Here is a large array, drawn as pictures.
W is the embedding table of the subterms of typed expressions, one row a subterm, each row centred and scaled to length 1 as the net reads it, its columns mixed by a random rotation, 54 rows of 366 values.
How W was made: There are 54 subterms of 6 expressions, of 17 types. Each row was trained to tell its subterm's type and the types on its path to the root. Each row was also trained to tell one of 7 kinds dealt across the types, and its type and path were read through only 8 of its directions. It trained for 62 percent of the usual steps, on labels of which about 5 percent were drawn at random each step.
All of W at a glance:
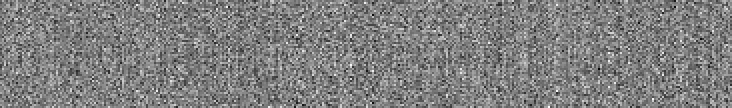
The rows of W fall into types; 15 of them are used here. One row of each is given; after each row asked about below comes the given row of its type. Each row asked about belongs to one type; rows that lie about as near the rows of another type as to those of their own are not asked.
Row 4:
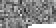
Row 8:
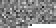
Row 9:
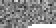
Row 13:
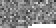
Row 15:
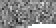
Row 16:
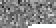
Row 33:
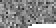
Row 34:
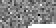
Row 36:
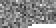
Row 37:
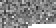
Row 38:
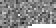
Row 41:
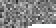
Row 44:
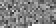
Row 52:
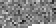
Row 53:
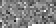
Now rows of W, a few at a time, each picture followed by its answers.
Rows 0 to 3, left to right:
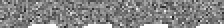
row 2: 53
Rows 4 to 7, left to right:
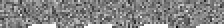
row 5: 37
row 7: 15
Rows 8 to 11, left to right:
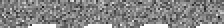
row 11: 13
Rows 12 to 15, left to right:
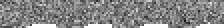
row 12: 36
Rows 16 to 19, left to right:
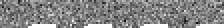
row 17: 33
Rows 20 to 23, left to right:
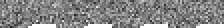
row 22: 4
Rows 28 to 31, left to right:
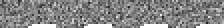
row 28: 16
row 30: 13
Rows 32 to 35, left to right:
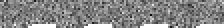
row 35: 36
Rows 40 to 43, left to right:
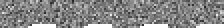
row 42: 8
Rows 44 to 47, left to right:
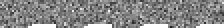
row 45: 53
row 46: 38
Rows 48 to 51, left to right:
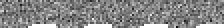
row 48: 37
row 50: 41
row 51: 15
